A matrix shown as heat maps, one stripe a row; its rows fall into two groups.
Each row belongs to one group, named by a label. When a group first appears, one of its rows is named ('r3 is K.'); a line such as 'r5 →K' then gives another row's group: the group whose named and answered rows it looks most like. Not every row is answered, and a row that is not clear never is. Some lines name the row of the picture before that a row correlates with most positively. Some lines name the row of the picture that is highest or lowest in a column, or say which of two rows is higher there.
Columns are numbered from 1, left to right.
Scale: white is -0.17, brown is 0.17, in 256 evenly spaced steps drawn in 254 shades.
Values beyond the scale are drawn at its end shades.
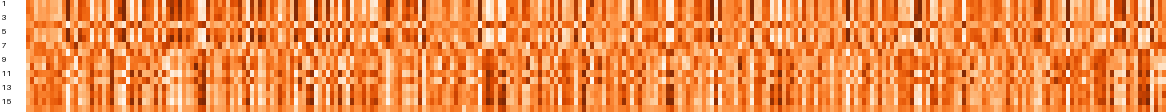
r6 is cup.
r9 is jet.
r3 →cup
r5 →cup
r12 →jet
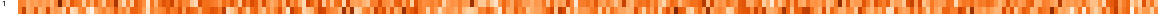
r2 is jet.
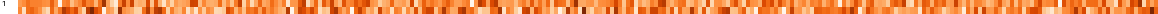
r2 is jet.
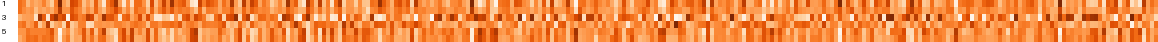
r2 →cup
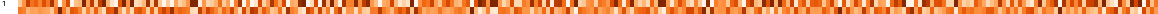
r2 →cup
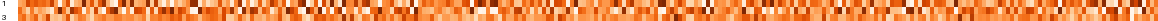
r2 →cup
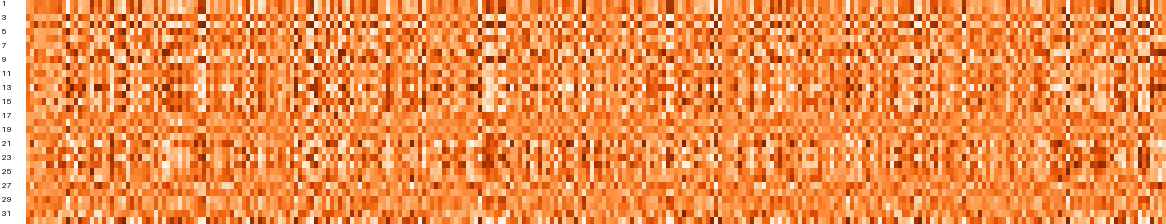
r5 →cup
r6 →jet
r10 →cup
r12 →cup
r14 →cup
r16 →cup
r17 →jet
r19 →cup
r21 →jet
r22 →jet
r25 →jet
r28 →cup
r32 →cup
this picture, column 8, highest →15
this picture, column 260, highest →2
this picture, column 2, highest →21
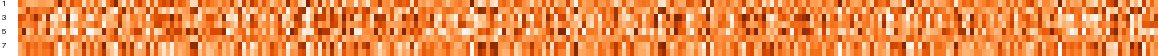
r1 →cup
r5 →jet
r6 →cup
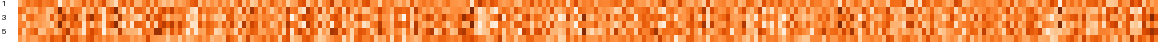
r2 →cup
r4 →cup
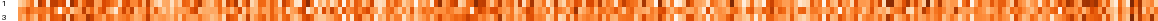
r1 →jet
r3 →jet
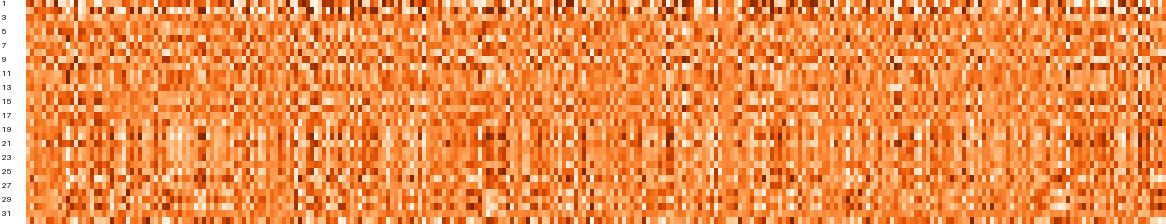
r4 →jet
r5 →jet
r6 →cup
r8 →jet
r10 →jet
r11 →cup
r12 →cup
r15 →jet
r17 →jet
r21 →jet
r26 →jet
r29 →cup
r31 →cup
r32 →jet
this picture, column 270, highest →2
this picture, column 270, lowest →1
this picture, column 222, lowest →29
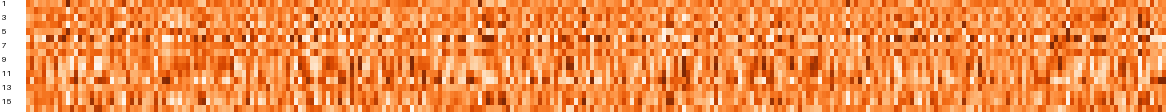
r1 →cup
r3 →jet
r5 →cup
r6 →jet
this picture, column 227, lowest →6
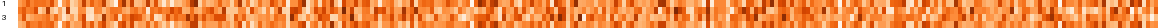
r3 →jet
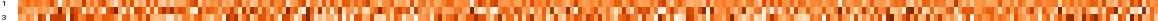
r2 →cup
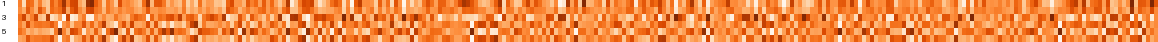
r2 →jet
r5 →cup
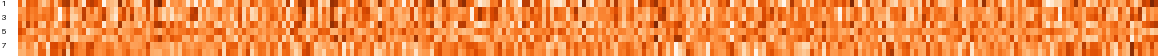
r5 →jet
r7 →jet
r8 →jet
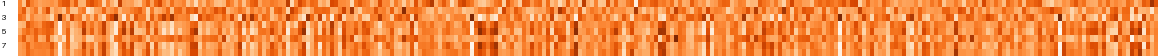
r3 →cup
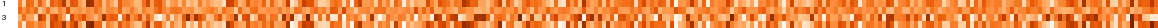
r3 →jet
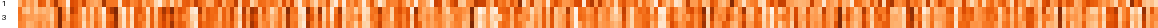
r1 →jet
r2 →cup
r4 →cup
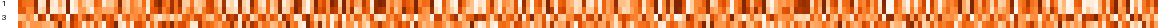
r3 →jet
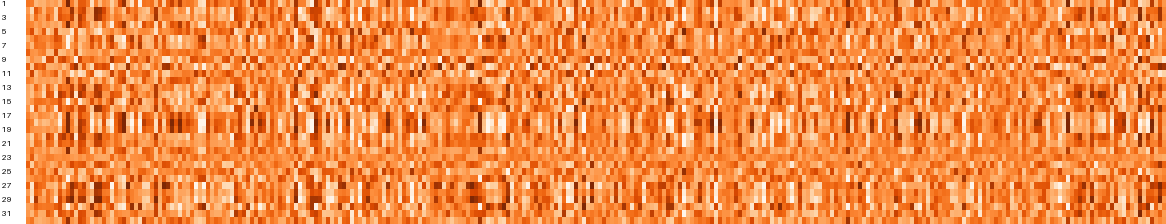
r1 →cup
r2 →jet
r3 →jet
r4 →cup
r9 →jet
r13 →jet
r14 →jet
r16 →jet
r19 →cup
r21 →jet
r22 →cup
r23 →jet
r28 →jet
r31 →jet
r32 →cup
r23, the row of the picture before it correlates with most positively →3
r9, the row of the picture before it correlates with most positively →3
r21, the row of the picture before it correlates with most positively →3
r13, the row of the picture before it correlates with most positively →3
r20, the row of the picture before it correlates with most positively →3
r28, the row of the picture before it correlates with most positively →3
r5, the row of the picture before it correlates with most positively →2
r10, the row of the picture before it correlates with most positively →1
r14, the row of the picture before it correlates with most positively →3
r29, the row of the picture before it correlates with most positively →3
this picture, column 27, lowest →18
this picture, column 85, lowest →18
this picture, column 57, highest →18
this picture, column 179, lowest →10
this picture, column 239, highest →5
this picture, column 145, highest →18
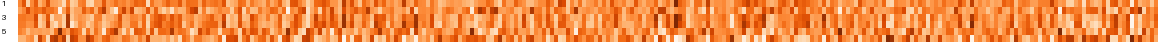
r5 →cup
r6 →jet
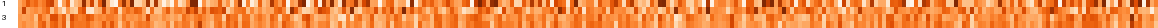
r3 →jet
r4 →jet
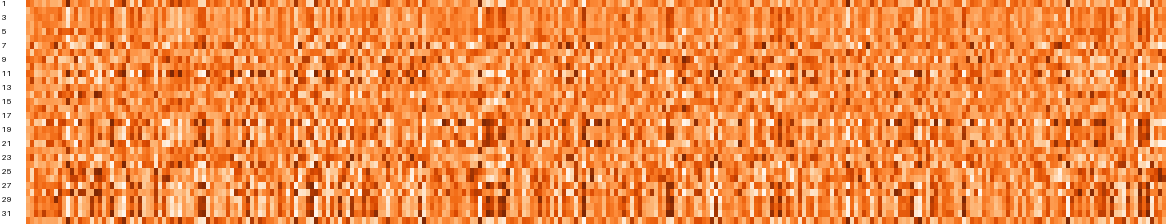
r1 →cup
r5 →jet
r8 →jet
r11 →cup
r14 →jet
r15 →cup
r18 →jet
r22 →cup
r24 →cup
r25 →jet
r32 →cup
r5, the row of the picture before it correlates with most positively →3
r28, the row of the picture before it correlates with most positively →3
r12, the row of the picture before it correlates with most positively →2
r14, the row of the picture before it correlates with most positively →3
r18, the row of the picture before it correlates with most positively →4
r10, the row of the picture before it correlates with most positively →2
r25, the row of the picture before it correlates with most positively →3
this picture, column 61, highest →18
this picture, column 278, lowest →18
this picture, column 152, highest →11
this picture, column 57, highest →11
